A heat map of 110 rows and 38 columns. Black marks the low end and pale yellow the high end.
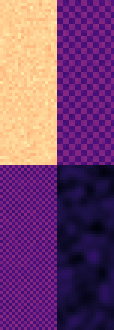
It is made of 2 by 2 panels. Panel 1,1: very high, fine-grained, faint in contrast. Panel 1,2: low, checkered. Panel 2,1: low, checkered. Panel 2,2: very low, blotchy, faint in contrast.
